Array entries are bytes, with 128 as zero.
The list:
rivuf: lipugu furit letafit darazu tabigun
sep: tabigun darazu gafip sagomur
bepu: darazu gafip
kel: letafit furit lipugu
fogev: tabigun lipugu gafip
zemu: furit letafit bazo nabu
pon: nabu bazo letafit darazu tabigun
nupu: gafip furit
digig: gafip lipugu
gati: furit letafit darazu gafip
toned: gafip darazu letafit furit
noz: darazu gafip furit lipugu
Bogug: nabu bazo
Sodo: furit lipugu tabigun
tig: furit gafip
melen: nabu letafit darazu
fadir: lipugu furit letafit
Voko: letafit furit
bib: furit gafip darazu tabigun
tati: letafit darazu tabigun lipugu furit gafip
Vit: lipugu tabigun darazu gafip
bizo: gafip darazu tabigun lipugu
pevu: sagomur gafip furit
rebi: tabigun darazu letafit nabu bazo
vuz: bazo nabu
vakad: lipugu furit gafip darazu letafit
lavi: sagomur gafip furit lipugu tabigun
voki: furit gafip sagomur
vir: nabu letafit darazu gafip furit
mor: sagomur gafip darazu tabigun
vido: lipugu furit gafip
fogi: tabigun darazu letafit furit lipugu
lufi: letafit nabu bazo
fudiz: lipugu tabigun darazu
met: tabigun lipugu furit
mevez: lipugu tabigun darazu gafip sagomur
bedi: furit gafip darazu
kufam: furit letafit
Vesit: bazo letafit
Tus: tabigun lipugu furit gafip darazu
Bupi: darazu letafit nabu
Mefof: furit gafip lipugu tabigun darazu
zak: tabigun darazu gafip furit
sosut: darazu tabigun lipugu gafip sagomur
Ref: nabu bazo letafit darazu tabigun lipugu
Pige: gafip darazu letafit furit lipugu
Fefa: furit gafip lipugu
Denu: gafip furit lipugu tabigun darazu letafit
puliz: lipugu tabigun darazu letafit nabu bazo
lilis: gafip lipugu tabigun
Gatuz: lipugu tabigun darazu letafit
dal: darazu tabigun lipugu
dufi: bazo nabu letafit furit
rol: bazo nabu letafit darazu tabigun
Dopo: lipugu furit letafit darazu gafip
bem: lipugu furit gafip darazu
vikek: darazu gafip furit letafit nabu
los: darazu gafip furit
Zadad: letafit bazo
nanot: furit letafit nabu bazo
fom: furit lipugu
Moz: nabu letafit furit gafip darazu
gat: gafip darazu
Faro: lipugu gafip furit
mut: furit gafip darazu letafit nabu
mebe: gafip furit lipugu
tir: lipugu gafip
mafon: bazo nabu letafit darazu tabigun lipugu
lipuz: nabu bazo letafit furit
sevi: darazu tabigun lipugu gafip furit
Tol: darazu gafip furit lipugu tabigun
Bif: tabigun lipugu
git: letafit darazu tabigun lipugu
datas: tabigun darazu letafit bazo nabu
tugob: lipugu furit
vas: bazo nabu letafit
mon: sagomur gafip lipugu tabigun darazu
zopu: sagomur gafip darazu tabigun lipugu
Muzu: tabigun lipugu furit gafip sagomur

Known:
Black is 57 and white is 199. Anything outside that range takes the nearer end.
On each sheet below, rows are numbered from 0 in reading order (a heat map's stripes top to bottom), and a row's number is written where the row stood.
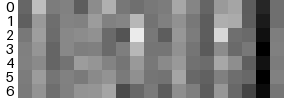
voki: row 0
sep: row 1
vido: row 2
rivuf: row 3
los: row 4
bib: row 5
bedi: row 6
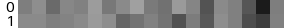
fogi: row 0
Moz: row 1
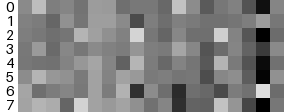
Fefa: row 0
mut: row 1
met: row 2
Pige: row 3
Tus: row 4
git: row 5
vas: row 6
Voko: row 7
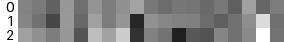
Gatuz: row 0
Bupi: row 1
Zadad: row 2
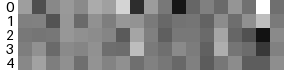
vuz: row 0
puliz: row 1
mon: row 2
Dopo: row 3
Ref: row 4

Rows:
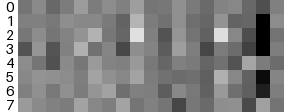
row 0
toned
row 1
lavi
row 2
fogev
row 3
gat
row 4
fadir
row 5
tati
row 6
Mefof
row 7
dufi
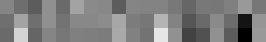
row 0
vikek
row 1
bizo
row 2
digig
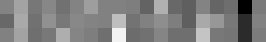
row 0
Sodo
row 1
mevez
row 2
Faro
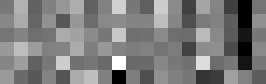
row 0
Bif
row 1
dal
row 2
zak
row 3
kel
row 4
tugob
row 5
kufam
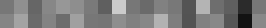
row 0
bem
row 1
noz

